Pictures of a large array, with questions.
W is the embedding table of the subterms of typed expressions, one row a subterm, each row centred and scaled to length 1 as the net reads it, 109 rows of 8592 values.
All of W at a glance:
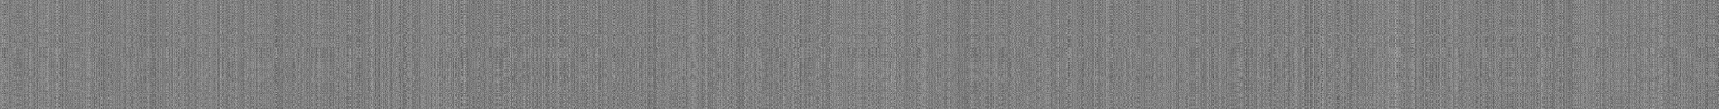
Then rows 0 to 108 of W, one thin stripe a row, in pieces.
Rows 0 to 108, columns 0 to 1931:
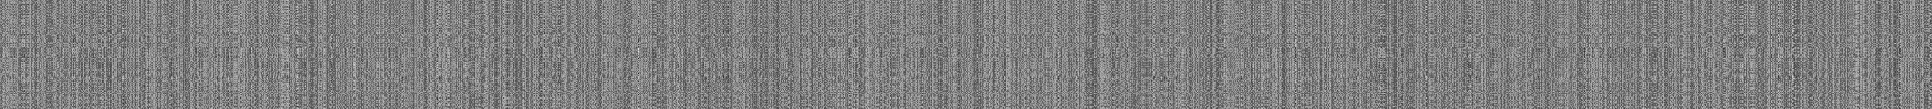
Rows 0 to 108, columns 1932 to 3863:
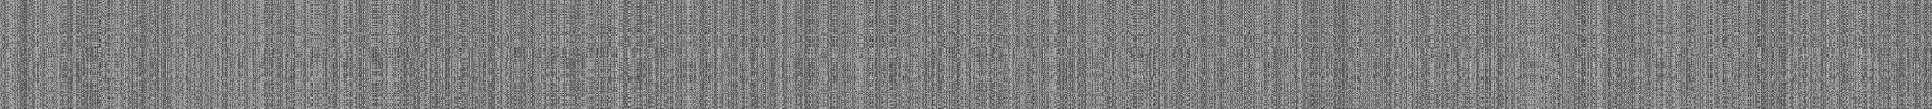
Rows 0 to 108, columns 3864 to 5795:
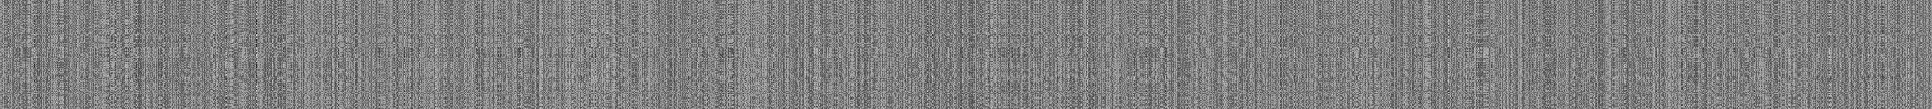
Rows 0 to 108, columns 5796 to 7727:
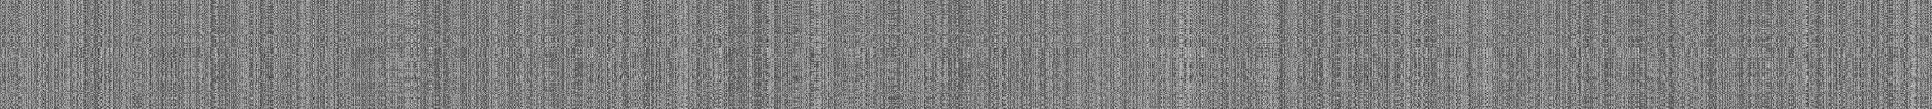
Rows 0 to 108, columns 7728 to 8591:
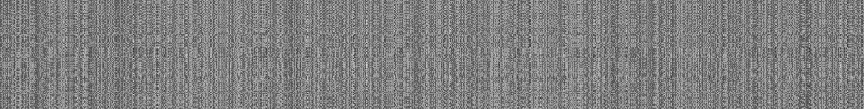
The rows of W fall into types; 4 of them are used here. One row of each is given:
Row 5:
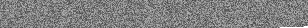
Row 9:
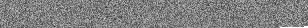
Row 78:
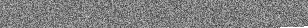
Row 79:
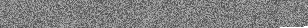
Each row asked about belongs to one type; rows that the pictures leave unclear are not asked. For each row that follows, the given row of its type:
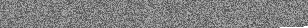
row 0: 5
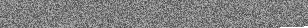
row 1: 79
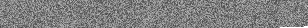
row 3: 79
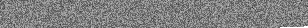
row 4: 5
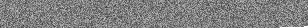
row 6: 9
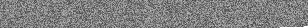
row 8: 5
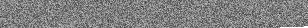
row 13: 79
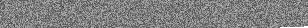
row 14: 5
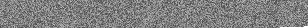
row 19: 79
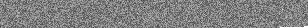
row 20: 9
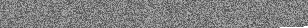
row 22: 5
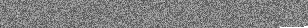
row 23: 9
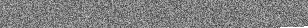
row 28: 78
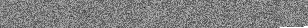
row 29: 79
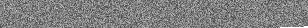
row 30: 78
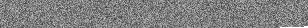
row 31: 9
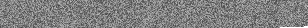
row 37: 79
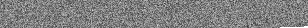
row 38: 5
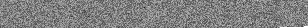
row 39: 79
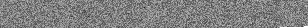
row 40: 79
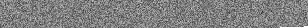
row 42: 78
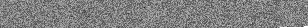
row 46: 79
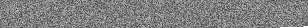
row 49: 5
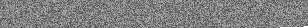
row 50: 5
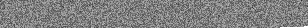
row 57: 5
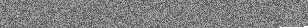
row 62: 9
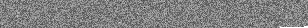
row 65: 9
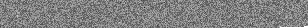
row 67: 9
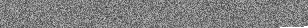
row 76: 9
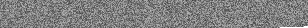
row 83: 5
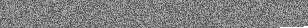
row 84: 5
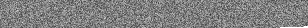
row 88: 5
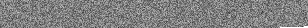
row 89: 78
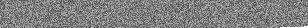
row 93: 5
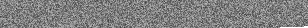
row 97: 79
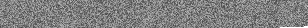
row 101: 79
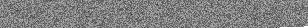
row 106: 79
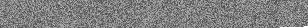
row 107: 79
